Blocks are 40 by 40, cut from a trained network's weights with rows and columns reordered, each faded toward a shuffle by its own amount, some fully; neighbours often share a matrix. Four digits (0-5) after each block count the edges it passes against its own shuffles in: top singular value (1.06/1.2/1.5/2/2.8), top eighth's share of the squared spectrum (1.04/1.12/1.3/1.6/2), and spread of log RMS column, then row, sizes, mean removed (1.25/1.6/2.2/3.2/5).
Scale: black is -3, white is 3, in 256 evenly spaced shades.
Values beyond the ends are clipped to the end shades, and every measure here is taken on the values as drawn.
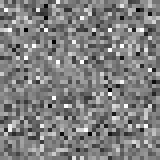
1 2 0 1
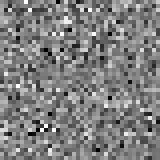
1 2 0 2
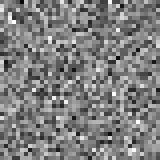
1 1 0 0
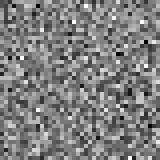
0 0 0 0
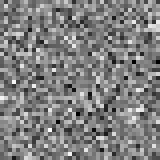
0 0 0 0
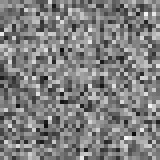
2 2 0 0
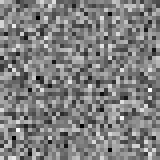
0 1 0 0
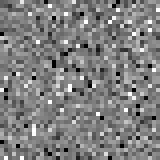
0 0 0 0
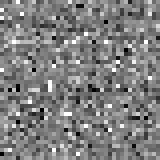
1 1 0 1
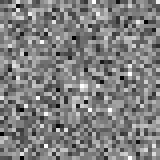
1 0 0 0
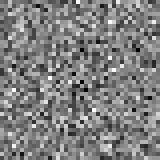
2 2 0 0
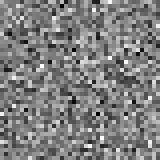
0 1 0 0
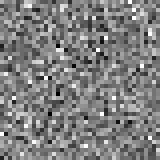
0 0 0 0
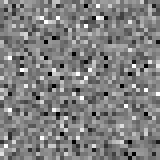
0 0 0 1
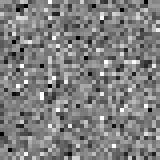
0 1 1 0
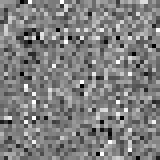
1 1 1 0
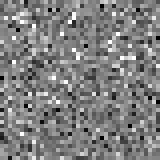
0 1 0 0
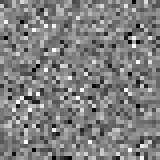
0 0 0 0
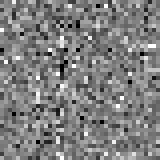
1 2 1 0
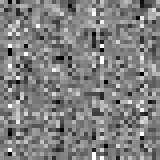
2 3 3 0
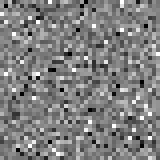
0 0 0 0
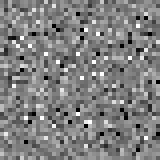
0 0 0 0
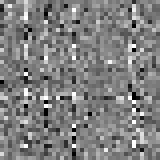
2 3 3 0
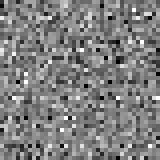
1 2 0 2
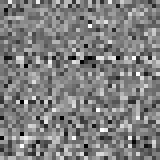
2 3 0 2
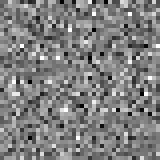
2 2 0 2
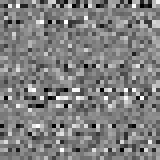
2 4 0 3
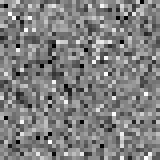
0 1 0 0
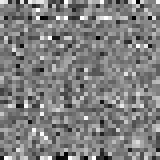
2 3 0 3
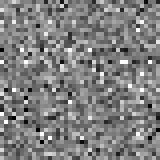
2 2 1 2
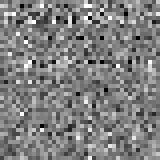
1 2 0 2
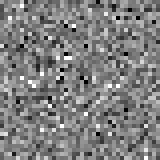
0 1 0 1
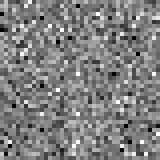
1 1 0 1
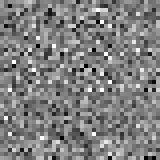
1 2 0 2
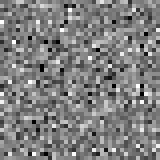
2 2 0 1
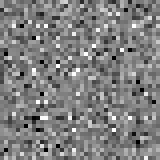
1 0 0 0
